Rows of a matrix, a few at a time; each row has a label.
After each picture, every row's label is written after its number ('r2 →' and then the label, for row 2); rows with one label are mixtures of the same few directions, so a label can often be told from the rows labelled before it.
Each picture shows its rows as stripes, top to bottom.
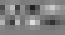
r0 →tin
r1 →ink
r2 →ink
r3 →ink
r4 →ink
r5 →ink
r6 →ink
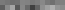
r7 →tin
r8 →ink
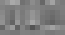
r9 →tin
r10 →ink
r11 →ink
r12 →ink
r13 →ink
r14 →ink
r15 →tin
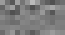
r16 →ink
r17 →ink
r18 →tin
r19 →ink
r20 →tin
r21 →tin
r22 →ink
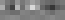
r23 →ink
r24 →ink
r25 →tin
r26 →tin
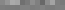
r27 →tin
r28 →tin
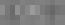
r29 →tin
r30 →ink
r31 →ink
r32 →tin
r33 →tin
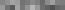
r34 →tin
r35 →ink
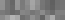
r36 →ink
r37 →ink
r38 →tin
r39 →tin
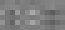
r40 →ink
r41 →tin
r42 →ink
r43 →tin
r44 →ink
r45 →tin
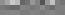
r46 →tin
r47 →tin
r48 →tin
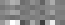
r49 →tin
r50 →ink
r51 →tin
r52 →tin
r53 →tin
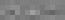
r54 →ink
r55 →tin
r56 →ink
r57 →ink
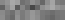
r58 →tin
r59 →ink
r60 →ink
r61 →ink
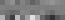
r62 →ink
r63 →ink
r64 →tin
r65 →ink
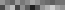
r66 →ink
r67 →ink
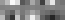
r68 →tin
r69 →tin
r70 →ink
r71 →ink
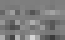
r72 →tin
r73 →tin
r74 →ink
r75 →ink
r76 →ink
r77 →tin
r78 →ink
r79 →ink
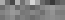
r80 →ink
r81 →ink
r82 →tin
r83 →ink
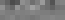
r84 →tin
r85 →ink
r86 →ink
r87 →ink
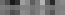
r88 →tin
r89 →tin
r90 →tin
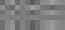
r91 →ink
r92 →ink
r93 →ink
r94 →ink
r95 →ink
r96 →ink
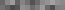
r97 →ink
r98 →tin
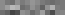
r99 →ink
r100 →tin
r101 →tin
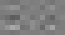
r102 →tin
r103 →tin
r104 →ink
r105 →tin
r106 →ink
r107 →tin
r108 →tin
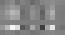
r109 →ink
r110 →tin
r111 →tin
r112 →tin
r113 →tin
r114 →tin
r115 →ink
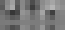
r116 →ink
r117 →ink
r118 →tin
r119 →tin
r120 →tin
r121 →tin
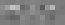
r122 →ink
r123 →tin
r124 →ink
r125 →tin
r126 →tin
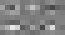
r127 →tin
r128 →ink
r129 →tin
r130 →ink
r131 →tin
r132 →tin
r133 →ink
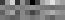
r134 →ink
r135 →ink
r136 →ink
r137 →tin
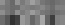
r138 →ink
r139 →tin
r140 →ink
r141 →tin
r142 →tin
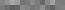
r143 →tin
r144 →tin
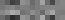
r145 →tin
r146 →ink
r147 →tin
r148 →tin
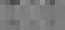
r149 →tin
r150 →ink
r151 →ink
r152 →ink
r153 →tin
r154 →tin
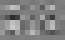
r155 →tin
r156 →tin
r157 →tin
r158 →tin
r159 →tin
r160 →tin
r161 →ink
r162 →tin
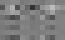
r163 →tin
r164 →ink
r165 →tin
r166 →tin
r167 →ink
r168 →tin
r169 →tin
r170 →tin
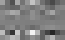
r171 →ink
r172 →tin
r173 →tin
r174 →ink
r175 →tin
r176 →ink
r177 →ink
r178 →tin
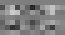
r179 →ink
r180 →ink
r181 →tin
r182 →ink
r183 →ink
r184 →tin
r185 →tin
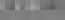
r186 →ink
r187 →ink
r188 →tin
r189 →tin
